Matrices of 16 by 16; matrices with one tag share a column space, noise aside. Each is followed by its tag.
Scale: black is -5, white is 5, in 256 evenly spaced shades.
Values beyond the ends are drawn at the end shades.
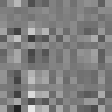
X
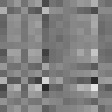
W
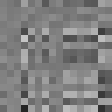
X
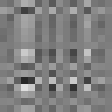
W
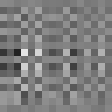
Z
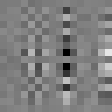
Z
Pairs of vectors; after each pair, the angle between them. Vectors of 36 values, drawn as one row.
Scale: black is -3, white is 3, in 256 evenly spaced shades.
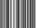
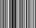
nearly opposite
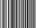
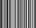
nearly opposite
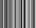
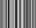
orthogonal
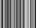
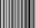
nearly opposite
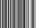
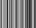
nearly opposite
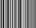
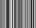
partly aligned
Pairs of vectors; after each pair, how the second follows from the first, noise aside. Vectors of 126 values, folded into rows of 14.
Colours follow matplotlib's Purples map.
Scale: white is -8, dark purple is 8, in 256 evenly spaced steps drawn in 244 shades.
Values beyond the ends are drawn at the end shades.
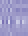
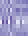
scaled up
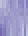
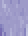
partly zeroed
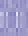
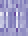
scaled up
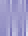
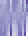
scaled up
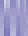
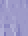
partly zeroed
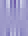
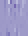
partly zeroed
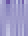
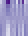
scaled up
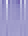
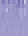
partly zeroed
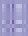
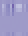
partly zeroed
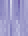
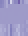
partly zeroed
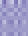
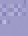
partly zeroed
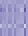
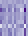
scaled up
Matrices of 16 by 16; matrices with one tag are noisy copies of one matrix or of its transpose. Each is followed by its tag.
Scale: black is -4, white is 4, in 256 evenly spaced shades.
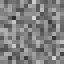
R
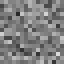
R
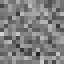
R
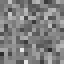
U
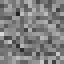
R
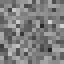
U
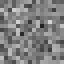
U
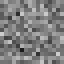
R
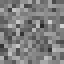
U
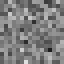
U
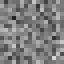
R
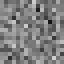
R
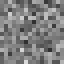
U
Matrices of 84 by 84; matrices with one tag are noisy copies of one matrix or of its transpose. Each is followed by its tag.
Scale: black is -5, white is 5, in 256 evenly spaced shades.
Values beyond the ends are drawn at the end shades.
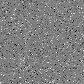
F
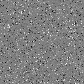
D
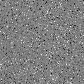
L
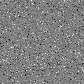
L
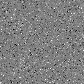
F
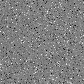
L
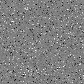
D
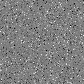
L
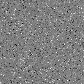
F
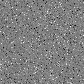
L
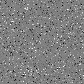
D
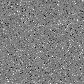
F
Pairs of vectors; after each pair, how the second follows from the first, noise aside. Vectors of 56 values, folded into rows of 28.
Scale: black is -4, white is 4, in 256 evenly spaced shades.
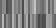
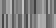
negated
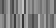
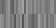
shrunk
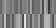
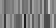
negated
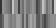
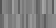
shrunk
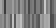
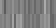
shrunk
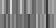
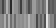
negated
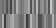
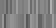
shrunk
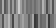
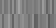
shrunk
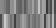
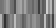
negated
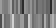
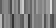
negated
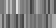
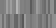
shrunk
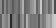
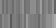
shrunk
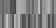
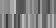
negated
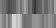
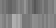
shrunk
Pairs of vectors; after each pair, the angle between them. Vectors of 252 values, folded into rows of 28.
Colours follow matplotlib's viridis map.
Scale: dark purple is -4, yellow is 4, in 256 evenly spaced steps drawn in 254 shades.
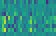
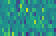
orthogonal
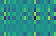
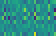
nearly parallel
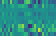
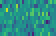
orthogonal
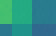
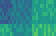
nearly opposite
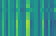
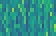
partly opposed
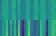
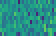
orthogonal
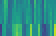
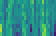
nearly opposite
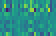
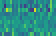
nearly opposite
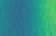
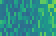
partly aligned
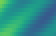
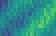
nearly opposite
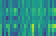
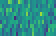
partly aligned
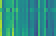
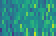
partly opposed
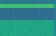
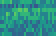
partly opposed
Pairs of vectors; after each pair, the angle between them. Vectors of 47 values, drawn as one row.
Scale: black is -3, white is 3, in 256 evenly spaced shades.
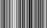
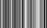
orthogonal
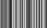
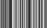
nearly parallel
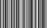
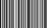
orthogonal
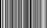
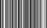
nearly parallel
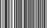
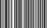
nearly parallel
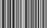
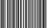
partly aligned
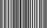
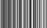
orthogonal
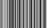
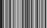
orthogonal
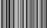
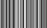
nearly parallel
